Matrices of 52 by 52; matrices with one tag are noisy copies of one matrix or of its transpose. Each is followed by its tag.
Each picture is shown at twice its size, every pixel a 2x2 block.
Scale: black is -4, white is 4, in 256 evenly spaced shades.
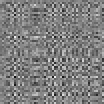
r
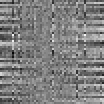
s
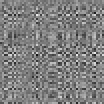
r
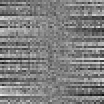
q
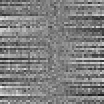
q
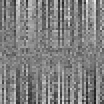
q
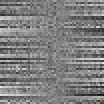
q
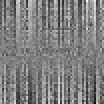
q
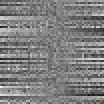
q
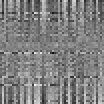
s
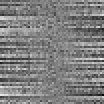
q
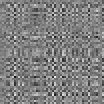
r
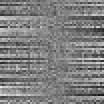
q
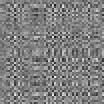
r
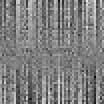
q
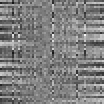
s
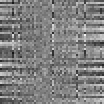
s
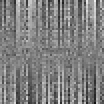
q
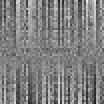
q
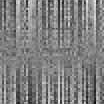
q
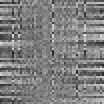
s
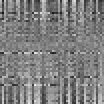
s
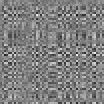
r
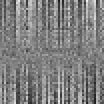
q
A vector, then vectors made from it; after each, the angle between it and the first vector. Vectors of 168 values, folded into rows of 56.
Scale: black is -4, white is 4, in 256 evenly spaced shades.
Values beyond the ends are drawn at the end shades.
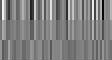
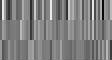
nearly parallel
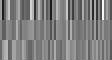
nearly opposite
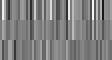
nearly parallel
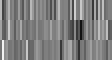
partly opposed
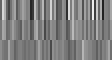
nearly parallel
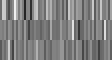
partly aligned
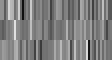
partly opposed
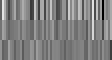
nearly parallel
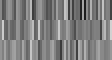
partly opposed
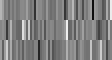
orthogonal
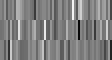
orthogonal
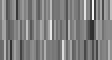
partly aligned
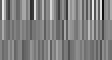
nearly parallel
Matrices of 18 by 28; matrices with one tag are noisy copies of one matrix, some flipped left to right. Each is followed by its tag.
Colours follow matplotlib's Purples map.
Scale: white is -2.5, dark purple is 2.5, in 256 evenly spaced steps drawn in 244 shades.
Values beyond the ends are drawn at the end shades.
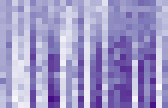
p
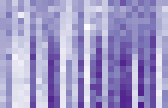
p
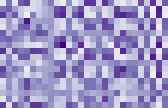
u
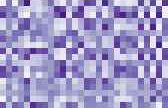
u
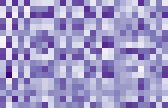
u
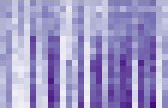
p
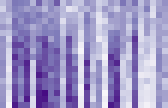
p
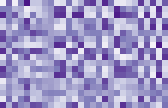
u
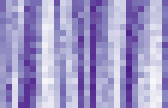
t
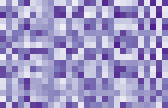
u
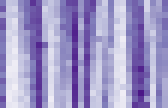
t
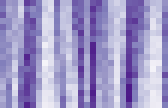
t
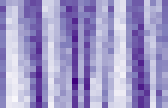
t
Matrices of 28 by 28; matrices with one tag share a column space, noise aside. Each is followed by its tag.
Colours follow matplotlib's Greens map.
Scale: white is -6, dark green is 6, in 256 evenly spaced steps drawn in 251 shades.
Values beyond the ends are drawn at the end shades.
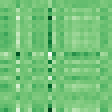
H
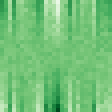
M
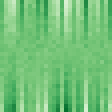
M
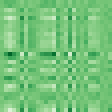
H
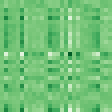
H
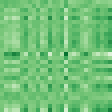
H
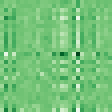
H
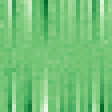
M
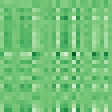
H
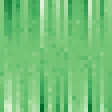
M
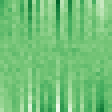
M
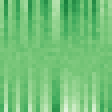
M
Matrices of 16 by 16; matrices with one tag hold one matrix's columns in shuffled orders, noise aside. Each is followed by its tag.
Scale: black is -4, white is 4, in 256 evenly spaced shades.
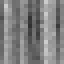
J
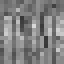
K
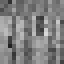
K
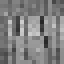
K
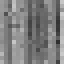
J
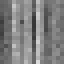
J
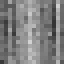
J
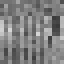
K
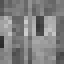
K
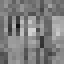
K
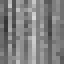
J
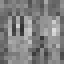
K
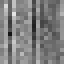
J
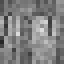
K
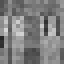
K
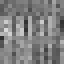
K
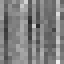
J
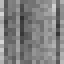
J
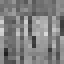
K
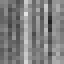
J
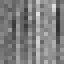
J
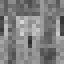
K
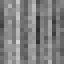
J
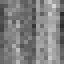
J
